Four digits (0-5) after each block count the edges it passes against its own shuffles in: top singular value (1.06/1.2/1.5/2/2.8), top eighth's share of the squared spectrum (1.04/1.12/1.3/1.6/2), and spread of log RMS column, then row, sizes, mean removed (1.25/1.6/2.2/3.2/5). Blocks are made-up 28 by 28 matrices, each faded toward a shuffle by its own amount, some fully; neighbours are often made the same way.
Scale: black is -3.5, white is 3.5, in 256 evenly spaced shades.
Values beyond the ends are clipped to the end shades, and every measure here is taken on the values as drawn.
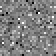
0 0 0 0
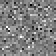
1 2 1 1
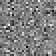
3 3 1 1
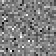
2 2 0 0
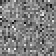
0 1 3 0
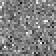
0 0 0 0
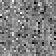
0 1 1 0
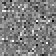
0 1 1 0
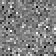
0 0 1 0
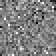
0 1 0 0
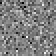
2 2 0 1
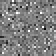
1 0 0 0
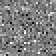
0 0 0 0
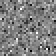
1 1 0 0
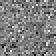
0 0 0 0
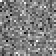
1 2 0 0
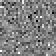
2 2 0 0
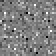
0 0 0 0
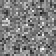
2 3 1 0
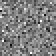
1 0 0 0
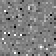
0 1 0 0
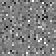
2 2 0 0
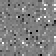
1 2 1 0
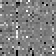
2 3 2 0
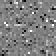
1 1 0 0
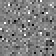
1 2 0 0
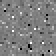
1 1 0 0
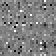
2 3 1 1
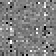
3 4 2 1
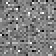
2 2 0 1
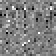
3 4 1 1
